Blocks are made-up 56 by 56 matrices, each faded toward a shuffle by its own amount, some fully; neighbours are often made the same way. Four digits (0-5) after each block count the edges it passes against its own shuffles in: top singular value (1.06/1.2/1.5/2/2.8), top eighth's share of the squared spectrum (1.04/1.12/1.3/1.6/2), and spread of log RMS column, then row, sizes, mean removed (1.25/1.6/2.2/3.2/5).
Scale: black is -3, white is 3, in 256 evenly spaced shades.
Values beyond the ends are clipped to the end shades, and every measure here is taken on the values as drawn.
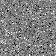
0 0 0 0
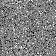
1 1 0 0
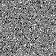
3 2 0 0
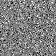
2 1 0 0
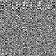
4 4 2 2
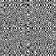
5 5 3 3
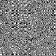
4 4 2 2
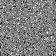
1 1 0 0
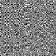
4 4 2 2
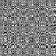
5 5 3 3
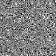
3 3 2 2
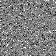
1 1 0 0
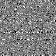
1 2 0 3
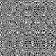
4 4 2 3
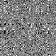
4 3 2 2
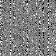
2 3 3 0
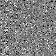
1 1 2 0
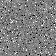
1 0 0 0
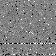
3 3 0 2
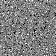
0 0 0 0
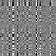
5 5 4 3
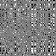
5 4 3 3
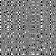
5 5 3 3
